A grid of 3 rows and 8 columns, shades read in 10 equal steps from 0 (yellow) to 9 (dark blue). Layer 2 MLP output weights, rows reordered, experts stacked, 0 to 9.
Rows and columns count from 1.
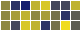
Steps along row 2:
down down up down up up down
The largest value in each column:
4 8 9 4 8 7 8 6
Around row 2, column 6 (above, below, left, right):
7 5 3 8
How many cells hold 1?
2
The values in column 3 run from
1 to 9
